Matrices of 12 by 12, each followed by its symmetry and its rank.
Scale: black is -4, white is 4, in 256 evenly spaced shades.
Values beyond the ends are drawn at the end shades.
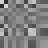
symmetric, rank two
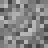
symmetric, full rank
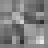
symmetric, rank two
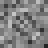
symmetric, full rank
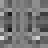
neither, rank two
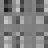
neither, rank one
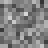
neither, full rank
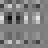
neither, rank one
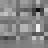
neither, rank two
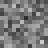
neither, full rank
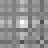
symmetric, rank two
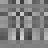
neither, rank one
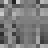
neither, rank two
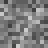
neither, full rank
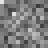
symmetric, full rank
